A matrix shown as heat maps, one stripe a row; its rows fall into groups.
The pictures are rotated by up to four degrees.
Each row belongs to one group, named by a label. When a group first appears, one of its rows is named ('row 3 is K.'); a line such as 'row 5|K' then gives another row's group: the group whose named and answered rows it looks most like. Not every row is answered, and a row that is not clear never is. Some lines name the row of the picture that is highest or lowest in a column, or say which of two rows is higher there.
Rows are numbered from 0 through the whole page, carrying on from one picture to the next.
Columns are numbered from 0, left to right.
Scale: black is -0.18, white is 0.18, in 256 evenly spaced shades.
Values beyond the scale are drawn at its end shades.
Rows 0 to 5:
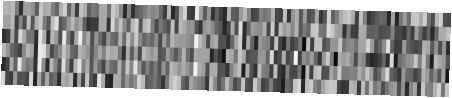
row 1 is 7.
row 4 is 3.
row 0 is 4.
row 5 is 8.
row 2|3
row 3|4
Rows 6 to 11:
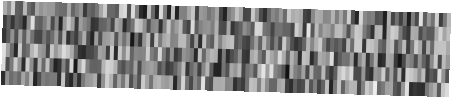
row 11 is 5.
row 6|7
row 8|5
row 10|4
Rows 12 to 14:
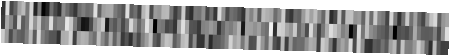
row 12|5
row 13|7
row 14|4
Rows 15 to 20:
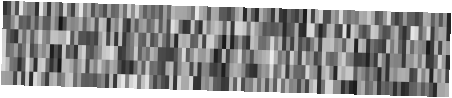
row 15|3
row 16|8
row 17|7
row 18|4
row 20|7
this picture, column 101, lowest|20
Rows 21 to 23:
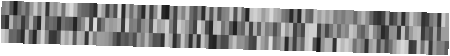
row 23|4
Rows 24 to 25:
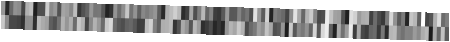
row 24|8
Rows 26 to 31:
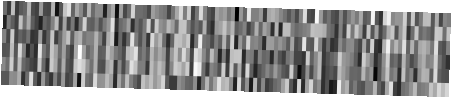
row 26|3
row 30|3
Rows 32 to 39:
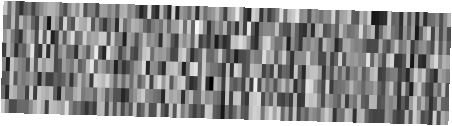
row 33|3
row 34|4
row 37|5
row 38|8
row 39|7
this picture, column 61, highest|33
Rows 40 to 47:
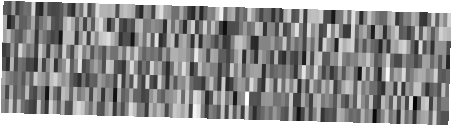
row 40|5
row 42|4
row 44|3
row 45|7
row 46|3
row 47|3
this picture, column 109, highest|41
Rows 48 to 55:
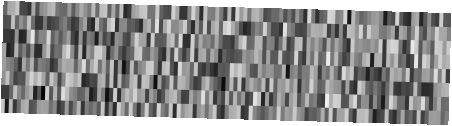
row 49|5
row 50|8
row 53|7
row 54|8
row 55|7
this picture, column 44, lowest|48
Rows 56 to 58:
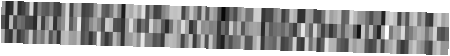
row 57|3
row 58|8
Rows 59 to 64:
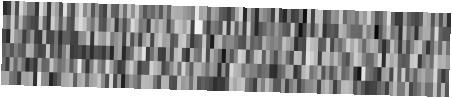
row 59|3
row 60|3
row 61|5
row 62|8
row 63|3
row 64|4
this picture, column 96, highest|59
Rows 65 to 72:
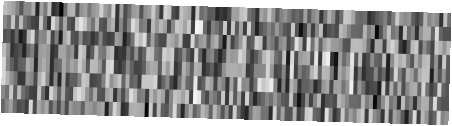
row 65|4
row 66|3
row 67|8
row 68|4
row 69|4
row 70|4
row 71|3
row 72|8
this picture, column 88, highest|67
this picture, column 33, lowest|69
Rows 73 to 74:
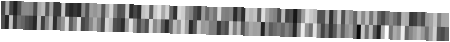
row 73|5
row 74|3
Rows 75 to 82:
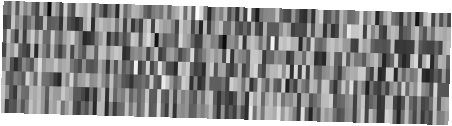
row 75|3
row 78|8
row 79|7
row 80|4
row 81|7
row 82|7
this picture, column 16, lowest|76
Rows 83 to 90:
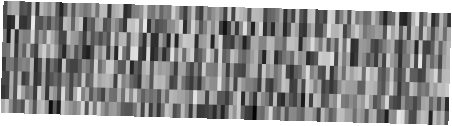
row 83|8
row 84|8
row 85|7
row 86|7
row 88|5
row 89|3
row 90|4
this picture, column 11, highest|85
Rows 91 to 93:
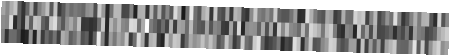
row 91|8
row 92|7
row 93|8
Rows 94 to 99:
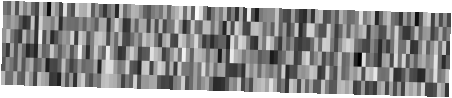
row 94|3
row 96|4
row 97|3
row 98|5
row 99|4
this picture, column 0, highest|99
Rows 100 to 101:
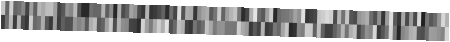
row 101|5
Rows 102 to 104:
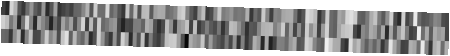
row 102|5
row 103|4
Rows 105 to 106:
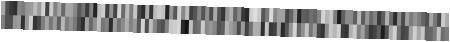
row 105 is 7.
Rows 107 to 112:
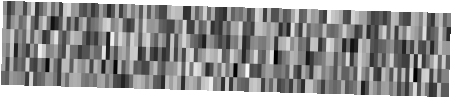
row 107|8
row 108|4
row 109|7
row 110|7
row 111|3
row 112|8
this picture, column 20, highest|108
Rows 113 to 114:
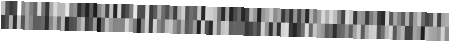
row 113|7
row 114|5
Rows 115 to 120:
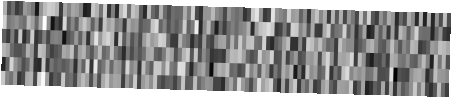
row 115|7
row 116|4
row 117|5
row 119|5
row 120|4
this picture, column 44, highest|119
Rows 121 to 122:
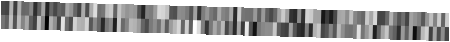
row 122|3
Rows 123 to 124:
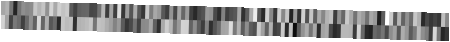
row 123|7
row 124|4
